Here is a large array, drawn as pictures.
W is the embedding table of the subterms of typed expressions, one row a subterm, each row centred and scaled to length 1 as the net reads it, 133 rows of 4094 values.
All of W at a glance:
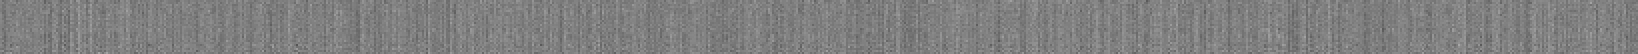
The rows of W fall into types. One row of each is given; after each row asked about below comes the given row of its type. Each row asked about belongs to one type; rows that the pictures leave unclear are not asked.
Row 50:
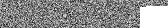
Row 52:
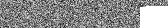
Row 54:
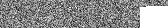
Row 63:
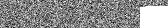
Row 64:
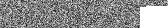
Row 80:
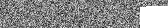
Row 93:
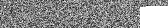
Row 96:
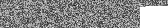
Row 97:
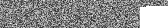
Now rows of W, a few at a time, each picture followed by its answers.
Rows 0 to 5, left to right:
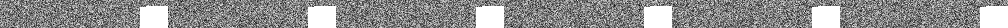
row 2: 97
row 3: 50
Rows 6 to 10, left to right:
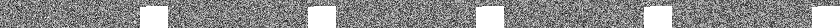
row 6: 64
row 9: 80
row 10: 96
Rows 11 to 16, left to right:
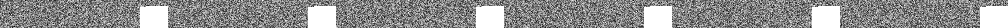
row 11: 93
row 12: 97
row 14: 64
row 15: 97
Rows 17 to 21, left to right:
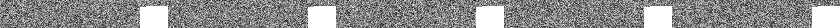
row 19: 80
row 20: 54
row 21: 96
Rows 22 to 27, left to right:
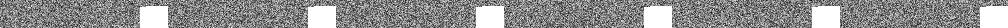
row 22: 52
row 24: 97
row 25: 80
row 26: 54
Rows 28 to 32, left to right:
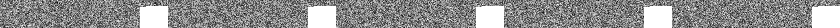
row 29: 96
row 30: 96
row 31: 96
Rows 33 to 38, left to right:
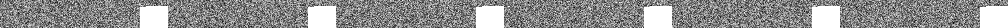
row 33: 96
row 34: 50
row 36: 63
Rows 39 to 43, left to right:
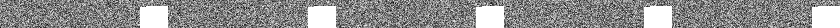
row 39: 50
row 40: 93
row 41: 96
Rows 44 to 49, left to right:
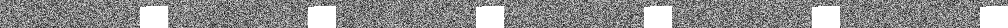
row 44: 50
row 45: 80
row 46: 63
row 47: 50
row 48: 97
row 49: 80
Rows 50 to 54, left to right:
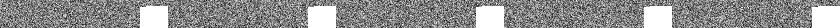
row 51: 93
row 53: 52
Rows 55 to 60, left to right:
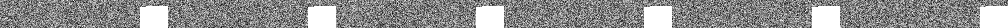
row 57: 80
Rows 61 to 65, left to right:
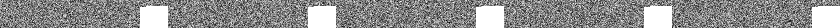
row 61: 50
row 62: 96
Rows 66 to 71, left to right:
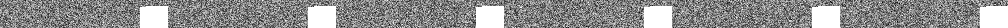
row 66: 52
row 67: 97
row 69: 96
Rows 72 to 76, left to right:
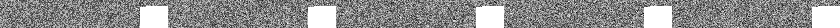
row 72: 64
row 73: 80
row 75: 50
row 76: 54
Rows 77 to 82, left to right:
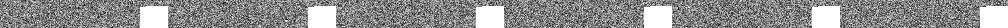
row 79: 50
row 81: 50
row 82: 54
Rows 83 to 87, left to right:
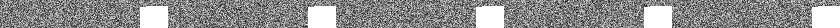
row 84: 64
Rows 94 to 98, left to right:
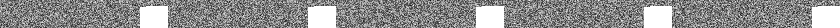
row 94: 50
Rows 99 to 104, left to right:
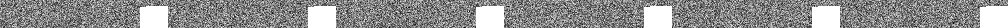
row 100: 52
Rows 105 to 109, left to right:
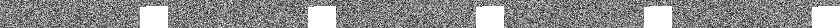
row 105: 97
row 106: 63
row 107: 93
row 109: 97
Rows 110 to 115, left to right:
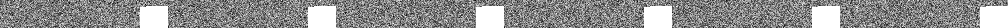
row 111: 93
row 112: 54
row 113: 80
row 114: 93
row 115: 96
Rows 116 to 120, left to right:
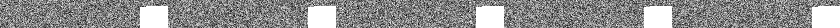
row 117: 80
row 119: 52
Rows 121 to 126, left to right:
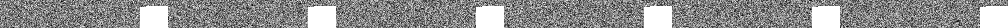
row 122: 97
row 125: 54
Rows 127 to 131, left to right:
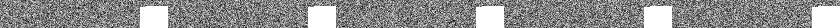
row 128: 64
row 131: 97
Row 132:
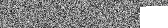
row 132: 80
